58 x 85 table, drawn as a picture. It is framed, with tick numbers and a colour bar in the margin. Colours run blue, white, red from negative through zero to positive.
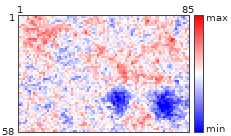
Average level on the scale: 50%. Odd rows or columns: none. Ninth with the highest average: top left. Dips: two. Ninth with the lowest average: bottom right. Grain: blotchy.
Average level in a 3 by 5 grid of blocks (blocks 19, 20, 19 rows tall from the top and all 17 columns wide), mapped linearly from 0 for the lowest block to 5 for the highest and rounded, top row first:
53344 | 33443 | 33230
